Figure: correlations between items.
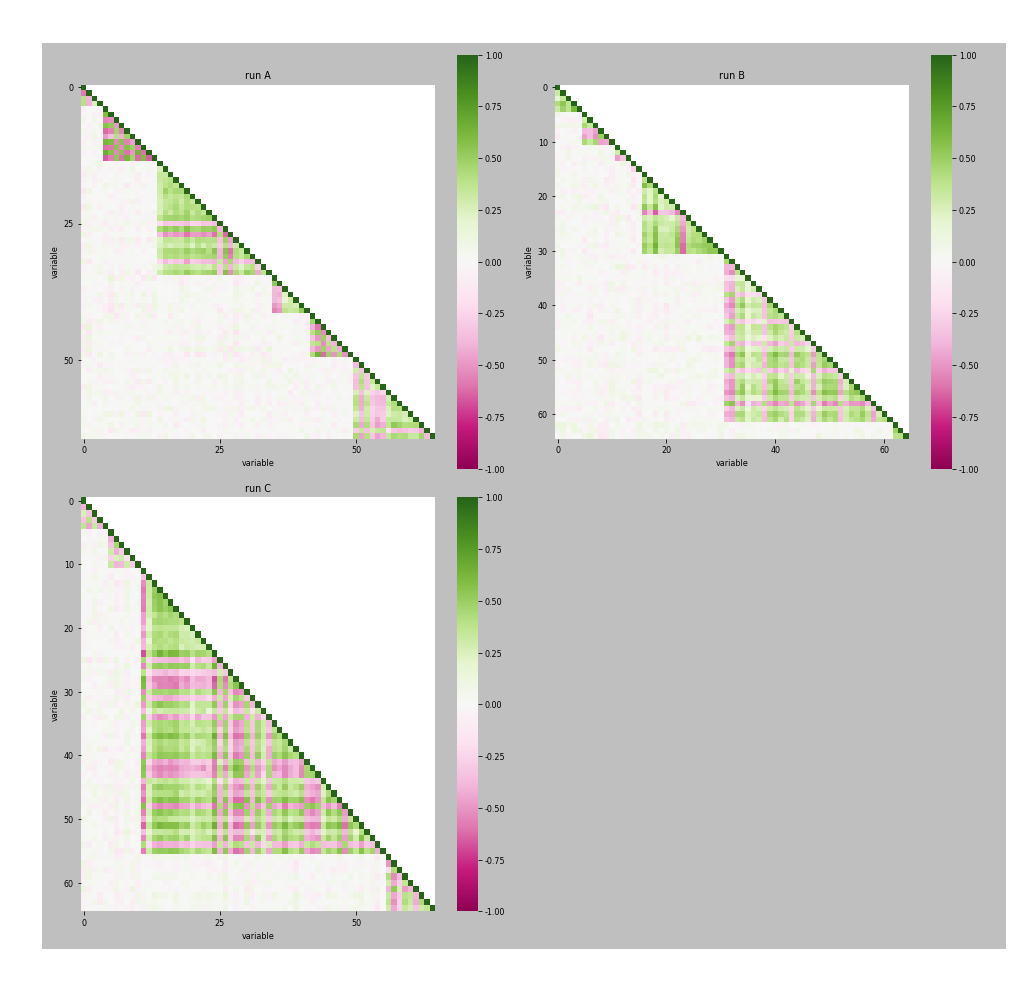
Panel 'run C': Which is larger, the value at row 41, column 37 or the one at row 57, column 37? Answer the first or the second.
the second
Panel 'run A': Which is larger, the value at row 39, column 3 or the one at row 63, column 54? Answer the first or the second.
the second
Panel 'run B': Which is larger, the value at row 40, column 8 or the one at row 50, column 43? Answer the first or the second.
the first
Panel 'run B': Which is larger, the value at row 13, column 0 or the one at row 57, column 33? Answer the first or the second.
the second
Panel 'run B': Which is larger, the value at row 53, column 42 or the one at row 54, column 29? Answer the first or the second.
the first
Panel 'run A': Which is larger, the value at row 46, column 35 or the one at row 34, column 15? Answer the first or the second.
the second
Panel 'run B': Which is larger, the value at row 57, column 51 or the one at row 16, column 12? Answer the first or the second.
the first
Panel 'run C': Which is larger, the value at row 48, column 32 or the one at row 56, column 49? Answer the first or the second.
the second
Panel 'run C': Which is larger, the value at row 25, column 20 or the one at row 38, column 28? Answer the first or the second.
the first
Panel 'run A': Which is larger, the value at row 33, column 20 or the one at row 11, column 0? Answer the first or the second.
the first
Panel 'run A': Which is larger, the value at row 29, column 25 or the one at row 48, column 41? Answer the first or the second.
the second
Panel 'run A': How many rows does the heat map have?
65
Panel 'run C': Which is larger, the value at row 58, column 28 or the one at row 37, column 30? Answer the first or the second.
the second
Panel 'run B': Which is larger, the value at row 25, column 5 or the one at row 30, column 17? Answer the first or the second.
the second
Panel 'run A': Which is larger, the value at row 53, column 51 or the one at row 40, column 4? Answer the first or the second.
the first
